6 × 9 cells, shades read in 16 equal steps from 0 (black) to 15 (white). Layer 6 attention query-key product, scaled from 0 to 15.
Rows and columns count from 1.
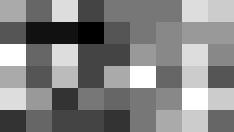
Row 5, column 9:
12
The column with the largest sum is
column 8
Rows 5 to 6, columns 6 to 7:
7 8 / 7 10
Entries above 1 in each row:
9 6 9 9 9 9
